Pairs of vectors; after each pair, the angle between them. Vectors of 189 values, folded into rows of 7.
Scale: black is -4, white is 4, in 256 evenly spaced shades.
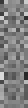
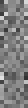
nearly parallel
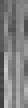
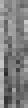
nearly opposite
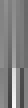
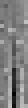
nearly opposite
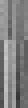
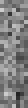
partly aligned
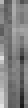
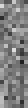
partly aligned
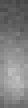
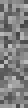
orthogonal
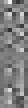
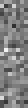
orthogonal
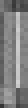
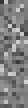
orthogonal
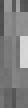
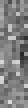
partly opposed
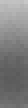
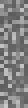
orthogonal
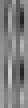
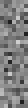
orthogonal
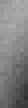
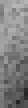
nearly parallel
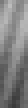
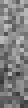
partly aligned
